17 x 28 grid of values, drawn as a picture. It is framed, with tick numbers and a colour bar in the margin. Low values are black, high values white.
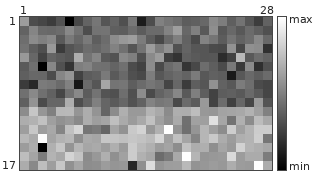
Average level on the scale: 50%. Seam: horizontal, 60% of the way down, the bottom part higher. Histogram: bell-shaped.
